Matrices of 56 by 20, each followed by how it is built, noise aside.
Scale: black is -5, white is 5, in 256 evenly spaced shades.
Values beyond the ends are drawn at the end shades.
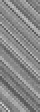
Toeplitz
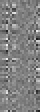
low rank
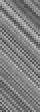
Toeplitz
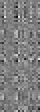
low rank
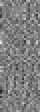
low rank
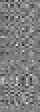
low rank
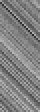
Toeplitz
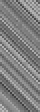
Toeplitz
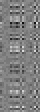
low rank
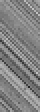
Toeplitz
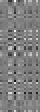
low rank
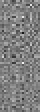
low rank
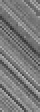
Toeplitz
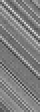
Toeplitz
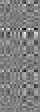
low rank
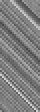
Toeplitz
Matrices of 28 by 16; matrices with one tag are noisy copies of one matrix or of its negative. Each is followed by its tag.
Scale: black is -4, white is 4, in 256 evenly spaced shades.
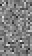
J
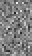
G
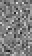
G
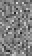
G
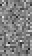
J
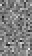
J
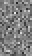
G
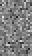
J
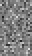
J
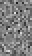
G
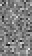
J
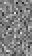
G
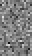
J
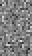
J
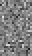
J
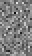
G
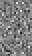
G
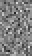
G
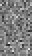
J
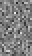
G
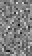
G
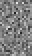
G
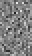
G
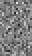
G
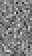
G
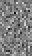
G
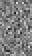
G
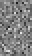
G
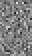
G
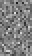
G
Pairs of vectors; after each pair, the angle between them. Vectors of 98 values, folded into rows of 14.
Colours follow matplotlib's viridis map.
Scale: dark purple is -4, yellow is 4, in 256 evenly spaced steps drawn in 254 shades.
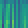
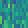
partly aligned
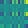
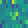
orthogonal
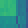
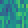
partly opposed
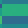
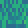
orthogonal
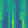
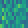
orthogonal
